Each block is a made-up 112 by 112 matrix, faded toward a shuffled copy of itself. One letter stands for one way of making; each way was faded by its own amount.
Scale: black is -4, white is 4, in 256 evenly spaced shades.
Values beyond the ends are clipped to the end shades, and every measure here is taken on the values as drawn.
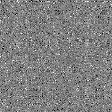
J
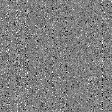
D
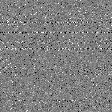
J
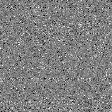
J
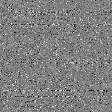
J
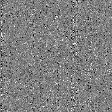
D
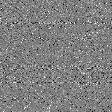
J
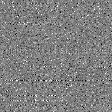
J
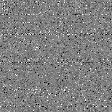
J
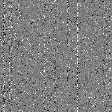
D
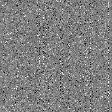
D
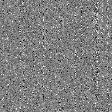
D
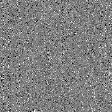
D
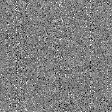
D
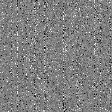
D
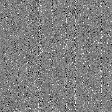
D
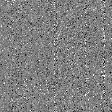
D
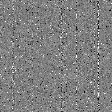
D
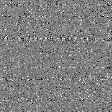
J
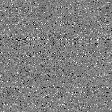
J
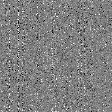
D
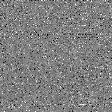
J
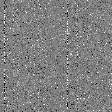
D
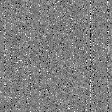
D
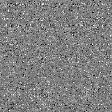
J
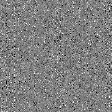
D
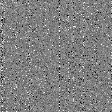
D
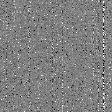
D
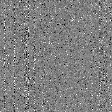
D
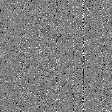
D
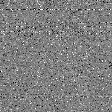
J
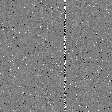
D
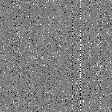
D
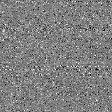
J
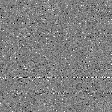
J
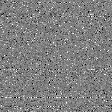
J
